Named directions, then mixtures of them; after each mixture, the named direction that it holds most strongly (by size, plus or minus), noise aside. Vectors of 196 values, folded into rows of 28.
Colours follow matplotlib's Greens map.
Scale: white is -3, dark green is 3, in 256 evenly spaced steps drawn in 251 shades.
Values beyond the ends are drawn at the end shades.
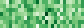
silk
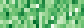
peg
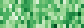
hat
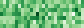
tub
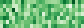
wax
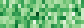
tub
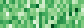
peg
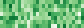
hat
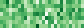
silk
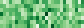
silk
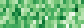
tub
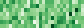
peg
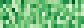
wax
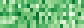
tub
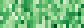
hat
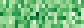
tub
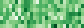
hat
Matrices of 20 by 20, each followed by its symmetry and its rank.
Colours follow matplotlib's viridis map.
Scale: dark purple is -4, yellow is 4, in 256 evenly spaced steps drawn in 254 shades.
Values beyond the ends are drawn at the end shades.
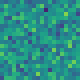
neither, full rank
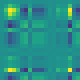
symmetric, rank one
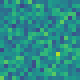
neither, full rank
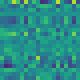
neither, rank three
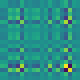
symmetric, rank one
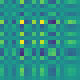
symmetric, rank one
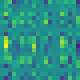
neither, rank three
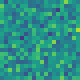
neither, full rank
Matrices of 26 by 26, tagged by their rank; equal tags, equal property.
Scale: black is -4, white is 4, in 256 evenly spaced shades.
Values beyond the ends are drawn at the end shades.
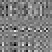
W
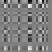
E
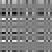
E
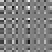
E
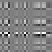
E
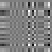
E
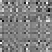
W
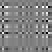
E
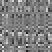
W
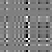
E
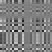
E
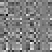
W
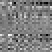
W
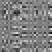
W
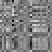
W
